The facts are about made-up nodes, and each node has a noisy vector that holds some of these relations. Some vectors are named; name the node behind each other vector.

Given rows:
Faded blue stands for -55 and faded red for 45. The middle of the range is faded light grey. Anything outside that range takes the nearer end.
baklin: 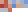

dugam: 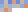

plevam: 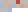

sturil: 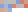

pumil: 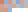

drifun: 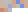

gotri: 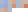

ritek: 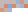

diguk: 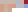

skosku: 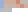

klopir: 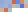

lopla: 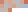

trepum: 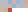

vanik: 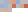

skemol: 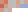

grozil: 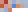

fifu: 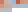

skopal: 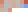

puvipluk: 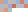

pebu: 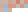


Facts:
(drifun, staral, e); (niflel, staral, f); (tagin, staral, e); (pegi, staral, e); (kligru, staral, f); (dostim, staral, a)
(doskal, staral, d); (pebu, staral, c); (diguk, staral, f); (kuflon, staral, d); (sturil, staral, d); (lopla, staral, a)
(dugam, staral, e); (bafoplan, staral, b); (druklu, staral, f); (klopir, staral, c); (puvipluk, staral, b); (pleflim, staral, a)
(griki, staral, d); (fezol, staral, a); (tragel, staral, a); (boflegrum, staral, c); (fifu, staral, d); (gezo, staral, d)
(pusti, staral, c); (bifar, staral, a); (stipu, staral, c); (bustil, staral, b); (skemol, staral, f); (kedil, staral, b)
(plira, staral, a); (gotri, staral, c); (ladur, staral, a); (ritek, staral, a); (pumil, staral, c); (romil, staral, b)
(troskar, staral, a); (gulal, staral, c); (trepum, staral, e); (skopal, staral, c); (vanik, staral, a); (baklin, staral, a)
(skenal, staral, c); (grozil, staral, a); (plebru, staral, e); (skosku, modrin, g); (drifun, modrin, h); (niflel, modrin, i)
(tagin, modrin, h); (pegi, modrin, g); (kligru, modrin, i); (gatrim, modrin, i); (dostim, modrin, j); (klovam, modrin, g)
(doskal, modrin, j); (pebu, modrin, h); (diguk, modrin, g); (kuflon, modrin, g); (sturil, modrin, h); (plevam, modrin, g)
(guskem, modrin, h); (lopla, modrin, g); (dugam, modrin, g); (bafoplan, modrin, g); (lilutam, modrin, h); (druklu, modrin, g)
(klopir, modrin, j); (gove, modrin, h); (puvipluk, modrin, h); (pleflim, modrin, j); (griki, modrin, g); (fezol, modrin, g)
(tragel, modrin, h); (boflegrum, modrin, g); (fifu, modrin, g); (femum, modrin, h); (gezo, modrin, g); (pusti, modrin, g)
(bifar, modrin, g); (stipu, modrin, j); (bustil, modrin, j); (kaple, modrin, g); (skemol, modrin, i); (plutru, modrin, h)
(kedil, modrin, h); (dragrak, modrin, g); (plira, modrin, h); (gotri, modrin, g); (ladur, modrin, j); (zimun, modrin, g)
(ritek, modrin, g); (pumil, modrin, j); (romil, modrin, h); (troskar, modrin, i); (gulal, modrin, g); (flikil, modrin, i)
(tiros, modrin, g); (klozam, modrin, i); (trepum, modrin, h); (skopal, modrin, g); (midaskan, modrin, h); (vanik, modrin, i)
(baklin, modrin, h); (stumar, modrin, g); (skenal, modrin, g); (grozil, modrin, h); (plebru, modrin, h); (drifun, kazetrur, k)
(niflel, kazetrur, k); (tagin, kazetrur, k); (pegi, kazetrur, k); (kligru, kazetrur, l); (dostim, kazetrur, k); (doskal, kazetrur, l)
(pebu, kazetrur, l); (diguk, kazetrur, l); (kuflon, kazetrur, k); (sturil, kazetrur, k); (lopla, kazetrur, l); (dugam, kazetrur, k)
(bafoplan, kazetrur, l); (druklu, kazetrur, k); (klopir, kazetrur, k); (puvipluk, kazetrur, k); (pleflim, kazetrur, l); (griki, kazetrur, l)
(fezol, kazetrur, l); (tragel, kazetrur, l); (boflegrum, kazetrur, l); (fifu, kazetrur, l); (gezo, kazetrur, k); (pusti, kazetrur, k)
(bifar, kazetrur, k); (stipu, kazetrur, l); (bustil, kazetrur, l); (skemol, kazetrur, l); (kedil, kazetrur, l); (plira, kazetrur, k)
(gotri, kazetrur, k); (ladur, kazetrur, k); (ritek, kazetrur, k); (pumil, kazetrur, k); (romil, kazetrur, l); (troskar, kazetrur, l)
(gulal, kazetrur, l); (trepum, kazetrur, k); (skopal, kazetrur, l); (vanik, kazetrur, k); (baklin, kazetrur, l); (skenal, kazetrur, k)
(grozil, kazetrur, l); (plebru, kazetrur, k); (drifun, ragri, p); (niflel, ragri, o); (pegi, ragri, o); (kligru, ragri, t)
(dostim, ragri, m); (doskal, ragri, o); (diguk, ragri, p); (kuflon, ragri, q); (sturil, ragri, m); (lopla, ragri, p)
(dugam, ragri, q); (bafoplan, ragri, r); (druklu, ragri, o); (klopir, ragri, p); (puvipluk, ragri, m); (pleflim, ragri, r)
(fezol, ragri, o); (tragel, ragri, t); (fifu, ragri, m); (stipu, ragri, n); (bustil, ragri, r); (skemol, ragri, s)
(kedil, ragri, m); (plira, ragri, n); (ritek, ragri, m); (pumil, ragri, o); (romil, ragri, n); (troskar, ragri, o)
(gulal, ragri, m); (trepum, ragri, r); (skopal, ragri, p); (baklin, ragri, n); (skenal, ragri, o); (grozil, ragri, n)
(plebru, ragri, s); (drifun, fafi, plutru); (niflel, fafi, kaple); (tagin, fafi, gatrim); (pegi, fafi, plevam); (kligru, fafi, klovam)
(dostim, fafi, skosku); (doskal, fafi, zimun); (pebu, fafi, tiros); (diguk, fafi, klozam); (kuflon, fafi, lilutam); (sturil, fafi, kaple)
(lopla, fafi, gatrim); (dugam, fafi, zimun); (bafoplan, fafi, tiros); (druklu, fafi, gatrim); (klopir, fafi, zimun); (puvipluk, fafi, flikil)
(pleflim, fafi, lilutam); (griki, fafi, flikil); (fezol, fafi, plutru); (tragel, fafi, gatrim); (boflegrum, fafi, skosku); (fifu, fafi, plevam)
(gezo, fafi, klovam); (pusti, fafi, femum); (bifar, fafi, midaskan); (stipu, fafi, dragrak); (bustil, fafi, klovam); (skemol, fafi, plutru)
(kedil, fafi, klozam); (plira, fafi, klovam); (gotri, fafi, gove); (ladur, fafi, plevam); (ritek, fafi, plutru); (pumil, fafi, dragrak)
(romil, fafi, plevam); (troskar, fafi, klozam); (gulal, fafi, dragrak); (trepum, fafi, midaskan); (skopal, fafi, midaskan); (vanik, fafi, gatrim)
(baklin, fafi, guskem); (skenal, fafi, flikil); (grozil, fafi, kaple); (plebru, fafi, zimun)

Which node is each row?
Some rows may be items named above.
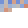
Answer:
dugam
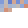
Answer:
dugam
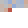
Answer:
trepum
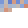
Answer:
dugam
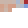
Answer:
diguk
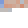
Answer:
klozam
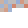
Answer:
dostim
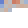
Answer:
zimun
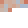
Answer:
lopla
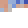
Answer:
plira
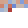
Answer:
bustil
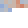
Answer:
klovam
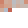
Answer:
tragel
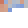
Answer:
pegi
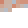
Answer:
gulal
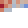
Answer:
fezol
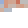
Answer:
plutru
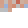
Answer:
griki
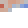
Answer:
doskal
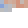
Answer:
kaple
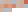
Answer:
kedil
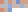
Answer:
niflel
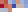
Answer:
romil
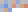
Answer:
gezo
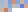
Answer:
plebru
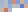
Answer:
plebru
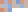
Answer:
niflel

